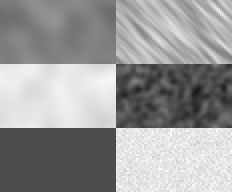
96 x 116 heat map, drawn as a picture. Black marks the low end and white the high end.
The table splits into 3 rows of 2 panels. Panel 1,1: middling, smooth, faint in contrast. Panel 1,2: high, slanting down to the right. Panel 2,1: very high, smooth, faint in contrast. Panel 2,2: low, blotchy. Panel 3,1: low, flat. Panel 3,2: very high, fine-grained, faint in contrast.
